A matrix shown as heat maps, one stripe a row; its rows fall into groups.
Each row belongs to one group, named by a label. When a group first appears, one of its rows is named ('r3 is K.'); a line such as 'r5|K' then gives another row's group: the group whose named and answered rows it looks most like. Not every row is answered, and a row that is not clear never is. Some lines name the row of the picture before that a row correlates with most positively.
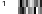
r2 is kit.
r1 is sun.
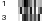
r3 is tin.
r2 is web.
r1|tin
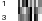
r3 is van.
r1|tin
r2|van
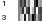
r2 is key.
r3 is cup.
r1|sun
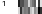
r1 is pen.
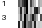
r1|tin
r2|sun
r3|cup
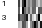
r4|cup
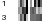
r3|cup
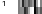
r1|kit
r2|sun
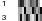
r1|van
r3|sun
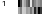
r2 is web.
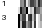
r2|sun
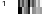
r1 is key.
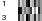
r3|key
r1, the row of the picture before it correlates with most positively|1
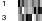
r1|pen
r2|web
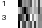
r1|pen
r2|tin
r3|key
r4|kit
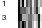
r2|van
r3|pen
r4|pen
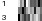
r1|cup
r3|key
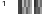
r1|sun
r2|sun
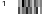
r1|kit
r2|van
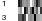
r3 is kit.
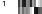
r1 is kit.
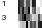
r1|key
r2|key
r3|tin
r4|web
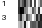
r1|kit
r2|pen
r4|cup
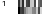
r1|key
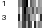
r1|tin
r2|tin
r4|kit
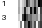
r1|web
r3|tin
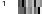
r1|kit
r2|pen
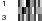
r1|key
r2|kit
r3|key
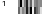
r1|sun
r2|van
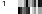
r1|web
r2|key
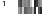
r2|web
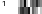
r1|cup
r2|key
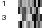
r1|web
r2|van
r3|cup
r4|sun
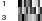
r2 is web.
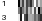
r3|web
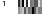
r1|van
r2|cup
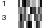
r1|tin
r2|cup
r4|van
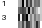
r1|van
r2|key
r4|van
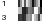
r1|cup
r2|tin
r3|pen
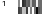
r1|tin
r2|sun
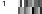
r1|web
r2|cup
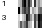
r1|kit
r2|key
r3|web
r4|web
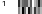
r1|pen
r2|kit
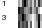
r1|tin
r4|pen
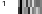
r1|sun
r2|key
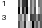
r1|tin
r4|cup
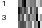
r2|van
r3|van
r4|pen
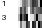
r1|cup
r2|cup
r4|web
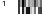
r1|kit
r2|key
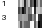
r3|web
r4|web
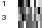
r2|pen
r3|kit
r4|van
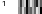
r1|sun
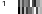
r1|key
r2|van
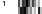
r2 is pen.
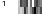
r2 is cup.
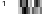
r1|sun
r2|tin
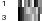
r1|sun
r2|pen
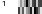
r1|web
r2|van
